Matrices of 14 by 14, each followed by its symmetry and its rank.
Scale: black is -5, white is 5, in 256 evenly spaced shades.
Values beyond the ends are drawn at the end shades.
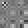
symmetric, rank two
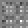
symmetric, rank two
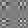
symmetric, rank one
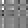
neither, rank one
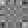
symmetric, rank two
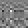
neither, rank two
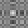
symmetric, rank one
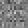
neither, rank three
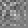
symmetric, rank two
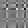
neither, rank one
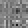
neither, rank three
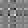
symmetric, rank one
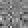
neither, rank three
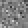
antisymmetric, full rank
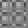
symmetric, rank one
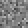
antisymmetric, full rank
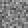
antisymmetric, full rank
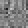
neither, rank two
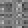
neither, rank two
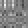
neither, rank two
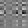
neither, rank one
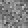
antisymmetric, full rank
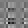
neither, rank one
